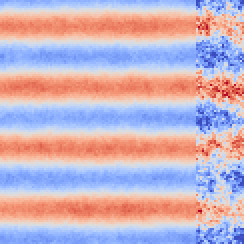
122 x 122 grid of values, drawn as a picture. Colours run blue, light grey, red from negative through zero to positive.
The bottom right is the ninth with the lowest average. Stripes running across repeat 4 times from top to bottom. No overall slope runs across the table. The left part is calmer, up to a seam about 80% of the way across.
